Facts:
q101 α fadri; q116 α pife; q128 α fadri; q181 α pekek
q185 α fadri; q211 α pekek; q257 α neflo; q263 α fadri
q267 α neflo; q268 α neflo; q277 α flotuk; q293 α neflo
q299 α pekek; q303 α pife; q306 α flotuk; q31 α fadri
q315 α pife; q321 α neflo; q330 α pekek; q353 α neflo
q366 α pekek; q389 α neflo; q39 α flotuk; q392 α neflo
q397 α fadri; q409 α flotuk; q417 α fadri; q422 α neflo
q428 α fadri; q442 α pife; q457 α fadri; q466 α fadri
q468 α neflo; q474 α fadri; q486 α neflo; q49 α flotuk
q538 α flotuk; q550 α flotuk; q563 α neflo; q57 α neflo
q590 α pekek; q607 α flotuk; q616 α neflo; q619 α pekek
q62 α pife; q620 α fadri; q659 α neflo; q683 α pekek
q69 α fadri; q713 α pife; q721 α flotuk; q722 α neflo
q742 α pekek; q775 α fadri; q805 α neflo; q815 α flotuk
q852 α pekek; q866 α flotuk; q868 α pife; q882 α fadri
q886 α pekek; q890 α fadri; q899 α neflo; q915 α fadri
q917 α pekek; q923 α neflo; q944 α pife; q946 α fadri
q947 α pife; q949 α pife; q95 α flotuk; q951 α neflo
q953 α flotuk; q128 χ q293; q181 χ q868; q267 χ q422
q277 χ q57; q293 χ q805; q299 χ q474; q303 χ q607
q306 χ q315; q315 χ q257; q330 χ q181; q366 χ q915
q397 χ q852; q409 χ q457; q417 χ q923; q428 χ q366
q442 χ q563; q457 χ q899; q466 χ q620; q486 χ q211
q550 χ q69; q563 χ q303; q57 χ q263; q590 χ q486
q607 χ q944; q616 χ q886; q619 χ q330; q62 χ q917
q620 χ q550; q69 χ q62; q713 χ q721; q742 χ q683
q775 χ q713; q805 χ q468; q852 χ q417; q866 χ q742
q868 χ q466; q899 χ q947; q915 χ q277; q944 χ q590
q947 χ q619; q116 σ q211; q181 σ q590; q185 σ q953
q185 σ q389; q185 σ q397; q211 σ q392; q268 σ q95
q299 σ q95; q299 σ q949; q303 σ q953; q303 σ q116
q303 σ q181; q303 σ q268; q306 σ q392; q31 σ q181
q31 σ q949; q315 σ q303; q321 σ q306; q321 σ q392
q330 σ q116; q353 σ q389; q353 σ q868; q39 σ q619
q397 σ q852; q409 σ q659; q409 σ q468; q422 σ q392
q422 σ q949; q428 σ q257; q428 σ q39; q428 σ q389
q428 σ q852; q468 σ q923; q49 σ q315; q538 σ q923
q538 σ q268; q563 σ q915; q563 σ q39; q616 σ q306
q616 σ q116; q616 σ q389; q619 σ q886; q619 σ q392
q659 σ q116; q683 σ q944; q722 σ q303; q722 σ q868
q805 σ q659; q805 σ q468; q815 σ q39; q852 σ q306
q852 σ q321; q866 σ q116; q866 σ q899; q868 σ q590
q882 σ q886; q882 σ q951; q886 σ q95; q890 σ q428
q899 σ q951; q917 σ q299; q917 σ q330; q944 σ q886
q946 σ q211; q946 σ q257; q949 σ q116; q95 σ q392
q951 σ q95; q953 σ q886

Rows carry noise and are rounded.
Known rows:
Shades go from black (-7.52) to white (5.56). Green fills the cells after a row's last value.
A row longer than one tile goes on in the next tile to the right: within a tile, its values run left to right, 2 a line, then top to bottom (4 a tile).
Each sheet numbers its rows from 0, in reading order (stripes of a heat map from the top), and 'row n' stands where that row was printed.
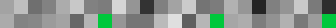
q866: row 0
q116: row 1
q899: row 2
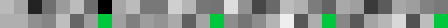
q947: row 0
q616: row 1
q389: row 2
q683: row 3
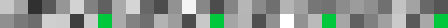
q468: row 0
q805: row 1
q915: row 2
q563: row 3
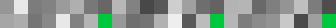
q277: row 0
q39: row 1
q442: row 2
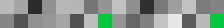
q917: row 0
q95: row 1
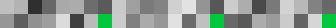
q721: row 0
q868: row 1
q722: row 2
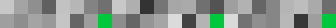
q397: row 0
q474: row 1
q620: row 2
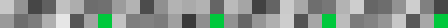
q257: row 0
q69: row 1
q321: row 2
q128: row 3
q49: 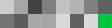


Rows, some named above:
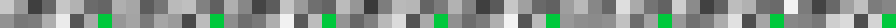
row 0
q257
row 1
q409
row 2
q39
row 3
q211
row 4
q39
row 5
q428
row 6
q257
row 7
q923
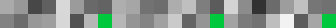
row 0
q890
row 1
q306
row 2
q392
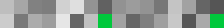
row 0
q868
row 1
q563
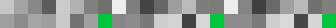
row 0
q397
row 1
q923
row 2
q923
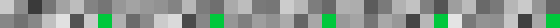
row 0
q268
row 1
q944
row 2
q616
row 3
q409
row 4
q466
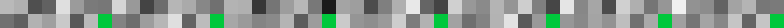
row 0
q185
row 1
q953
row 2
q457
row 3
q330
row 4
q590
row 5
q852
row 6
q417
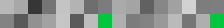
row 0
q422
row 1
q299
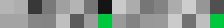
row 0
q457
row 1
q315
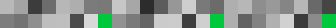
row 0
q538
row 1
q468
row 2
q607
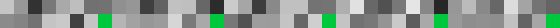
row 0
q659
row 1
q619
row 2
q31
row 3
q293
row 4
q428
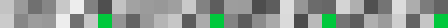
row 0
q181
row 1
q303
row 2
q815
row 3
q353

